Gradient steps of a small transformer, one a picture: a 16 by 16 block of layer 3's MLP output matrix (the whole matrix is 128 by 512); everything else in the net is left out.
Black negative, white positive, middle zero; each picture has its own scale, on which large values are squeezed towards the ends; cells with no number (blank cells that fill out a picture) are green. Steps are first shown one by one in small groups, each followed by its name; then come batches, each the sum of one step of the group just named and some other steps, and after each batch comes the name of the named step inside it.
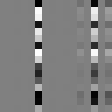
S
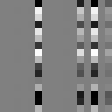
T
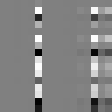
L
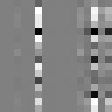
L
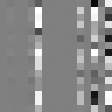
T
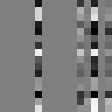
T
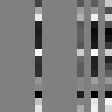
T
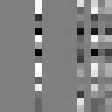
L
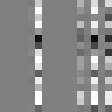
S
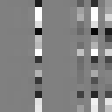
T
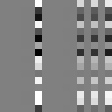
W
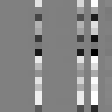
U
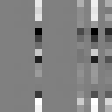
U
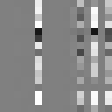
W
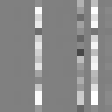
U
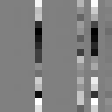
U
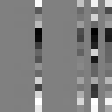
W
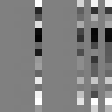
W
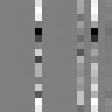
U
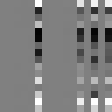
W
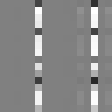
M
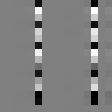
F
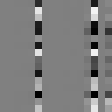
F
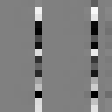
F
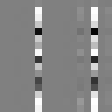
M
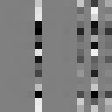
F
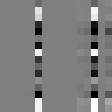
F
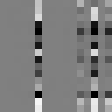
F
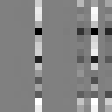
M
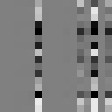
F
